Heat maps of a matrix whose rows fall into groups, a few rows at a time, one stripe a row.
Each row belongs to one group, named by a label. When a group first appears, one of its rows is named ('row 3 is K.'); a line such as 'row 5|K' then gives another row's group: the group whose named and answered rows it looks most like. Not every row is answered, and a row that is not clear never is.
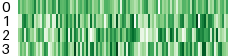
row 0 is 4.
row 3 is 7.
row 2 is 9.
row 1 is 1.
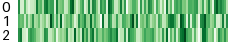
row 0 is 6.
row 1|1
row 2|7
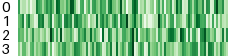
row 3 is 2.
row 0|6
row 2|1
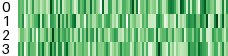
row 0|1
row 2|7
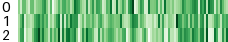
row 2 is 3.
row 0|2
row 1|3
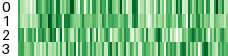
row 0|6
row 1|6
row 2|4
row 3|1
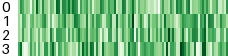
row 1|2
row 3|7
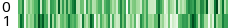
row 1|3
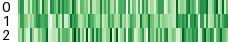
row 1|3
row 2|2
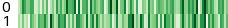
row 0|1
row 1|2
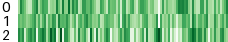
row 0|3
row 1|4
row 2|4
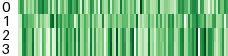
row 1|1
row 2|1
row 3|1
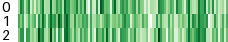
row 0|9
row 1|4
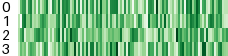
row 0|7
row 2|3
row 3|7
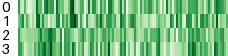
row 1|9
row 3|4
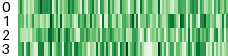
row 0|3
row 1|1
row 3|9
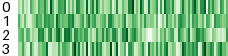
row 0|2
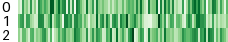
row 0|2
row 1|9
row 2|2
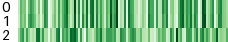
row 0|7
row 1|7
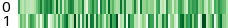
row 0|6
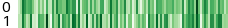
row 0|1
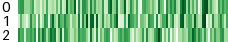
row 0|1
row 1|7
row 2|4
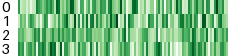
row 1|7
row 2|4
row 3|4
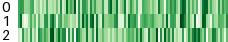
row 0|1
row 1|7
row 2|2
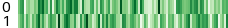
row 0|3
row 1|9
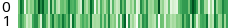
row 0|3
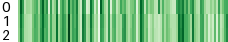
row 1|3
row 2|3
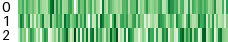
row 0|1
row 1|9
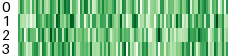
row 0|9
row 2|4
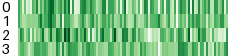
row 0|6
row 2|9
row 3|3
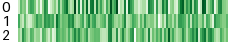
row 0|7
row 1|6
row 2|2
